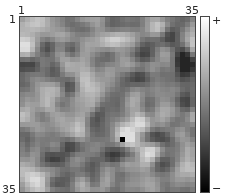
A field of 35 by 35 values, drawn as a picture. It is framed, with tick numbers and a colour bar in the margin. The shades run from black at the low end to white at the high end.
One lone cell stands out, far lower than its neighbours. Neither half mirrors the other. The texture is blotchy. The histogram is bell-shaped. The top right is the ninth with the lowest average.
